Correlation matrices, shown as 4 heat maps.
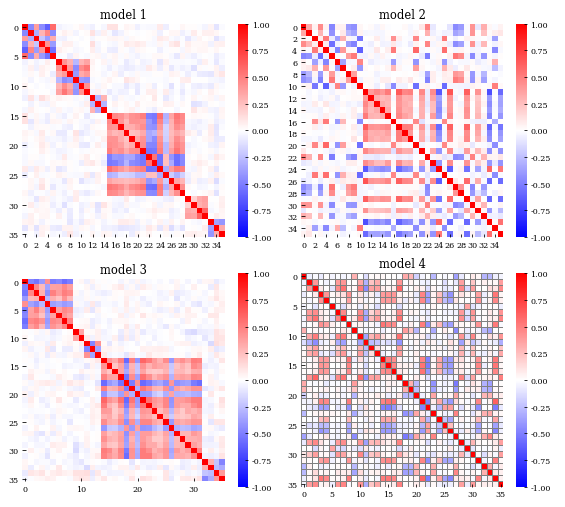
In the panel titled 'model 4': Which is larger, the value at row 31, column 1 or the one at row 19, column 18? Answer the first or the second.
the second
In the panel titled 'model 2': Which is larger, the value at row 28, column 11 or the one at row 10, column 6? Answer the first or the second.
the second
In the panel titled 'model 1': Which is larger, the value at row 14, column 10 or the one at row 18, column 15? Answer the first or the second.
the second
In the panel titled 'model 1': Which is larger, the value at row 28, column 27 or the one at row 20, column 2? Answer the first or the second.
the first
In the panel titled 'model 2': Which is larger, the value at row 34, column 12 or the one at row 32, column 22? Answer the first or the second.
the second
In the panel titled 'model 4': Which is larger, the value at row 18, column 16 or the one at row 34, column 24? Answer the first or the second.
the second
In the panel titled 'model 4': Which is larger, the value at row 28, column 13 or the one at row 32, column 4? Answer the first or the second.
the first
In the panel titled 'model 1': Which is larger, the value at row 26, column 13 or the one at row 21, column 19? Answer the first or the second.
the second
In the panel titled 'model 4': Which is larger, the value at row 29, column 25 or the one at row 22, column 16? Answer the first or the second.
the first
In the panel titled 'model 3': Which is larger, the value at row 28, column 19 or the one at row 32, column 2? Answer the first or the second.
the first
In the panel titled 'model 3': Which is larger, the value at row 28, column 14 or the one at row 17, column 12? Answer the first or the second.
the first
